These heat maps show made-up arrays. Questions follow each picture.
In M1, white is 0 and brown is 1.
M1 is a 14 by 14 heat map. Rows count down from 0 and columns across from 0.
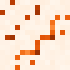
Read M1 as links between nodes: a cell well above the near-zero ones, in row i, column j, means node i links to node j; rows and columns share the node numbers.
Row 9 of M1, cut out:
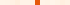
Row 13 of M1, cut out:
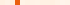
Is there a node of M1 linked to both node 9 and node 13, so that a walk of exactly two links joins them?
no
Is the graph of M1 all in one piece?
yes
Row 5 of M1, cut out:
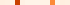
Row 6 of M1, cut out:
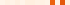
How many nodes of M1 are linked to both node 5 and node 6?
1
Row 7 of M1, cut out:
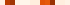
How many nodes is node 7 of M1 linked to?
5
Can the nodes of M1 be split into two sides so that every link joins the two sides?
yes
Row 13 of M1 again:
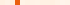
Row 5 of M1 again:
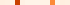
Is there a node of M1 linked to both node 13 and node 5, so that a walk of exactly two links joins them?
yes
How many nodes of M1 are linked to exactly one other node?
8
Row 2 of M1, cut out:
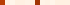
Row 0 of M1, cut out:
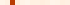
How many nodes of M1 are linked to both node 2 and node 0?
0
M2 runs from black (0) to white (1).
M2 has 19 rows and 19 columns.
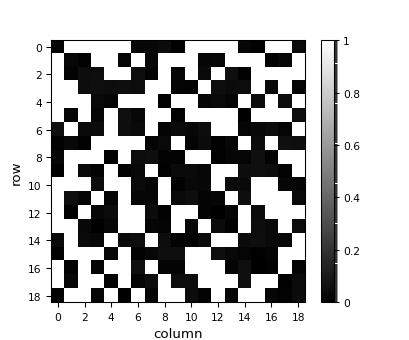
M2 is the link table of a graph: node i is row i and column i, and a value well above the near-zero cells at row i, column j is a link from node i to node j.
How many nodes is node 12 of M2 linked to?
10
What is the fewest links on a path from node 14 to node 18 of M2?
1
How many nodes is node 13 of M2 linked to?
8
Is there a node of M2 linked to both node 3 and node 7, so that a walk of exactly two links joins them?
no
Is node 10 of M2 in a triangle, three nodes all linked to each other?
yes
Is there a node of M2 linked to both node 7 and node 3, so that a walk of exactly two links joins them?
no
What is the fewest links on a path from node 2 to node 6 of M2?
2
